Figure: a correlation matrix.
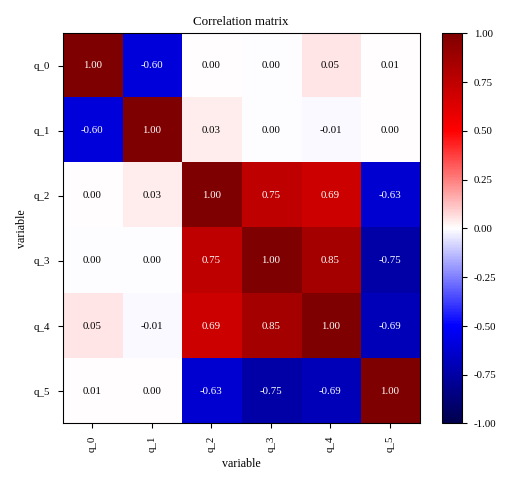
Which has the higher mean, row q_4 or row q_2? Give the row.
q_4
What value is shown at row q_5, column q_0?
0.01
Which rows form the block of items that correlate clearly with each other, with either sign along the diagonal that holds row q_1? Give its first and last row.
q_0 to q_1
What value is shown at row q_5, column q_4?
-0.69
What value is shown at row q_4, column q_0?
0.05
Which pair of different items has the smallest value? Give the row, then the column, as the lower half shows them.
q_5, q_3
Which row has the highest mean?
q_4
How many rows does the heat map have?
6
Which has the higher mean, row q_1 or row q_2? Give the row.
q_2
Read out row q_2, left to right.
0.00 0.03 1.00 0.75 0.69 -0.63
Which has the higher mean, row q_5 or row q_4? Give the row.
q_4
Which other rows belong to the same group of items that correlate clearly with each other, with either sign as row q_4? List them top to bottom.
q_2, q_3, q_5
